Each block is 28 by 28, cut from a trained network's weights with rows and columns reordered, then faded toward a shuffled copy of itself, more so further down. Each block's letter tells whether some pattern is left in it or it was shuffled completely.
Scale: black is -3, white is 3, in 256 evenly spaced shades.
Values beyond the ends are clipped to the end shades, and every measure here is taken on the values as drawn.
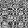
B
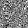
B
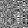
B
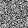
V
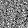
V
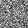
V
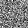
V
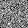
V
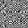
B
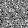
V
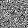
V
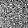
B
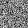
V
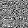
B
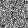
V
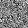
V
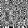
B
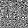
B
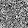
V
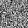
B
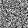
V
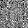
B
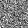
V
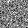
V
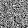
V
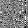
B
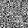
B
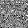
B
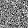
V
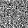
B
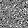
V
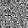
B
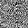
B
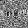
B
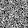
V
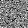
V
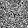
V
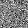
V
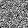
V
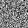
V
